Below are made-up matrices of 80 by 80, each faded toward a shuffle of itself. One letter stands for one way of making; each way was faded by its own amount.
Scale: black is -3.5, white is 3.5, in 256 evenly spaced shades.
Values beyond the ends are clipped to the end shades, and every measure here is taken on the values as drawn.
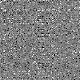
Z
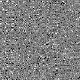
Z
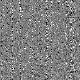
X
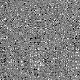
Z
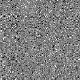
Z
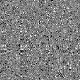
Z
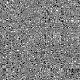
Z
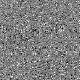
Z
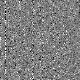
X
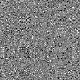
Z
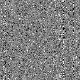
X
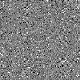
Z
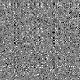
Z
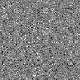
Z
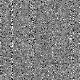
X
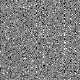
X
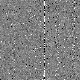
X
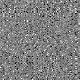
Z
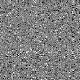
Z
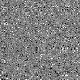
Z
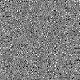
Z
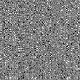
Z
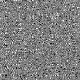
Z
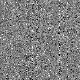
X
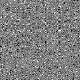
Z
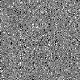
Z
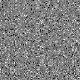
Z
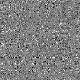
Z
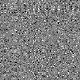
Z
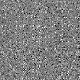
Z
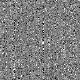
X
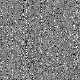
X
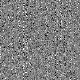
X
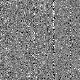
X
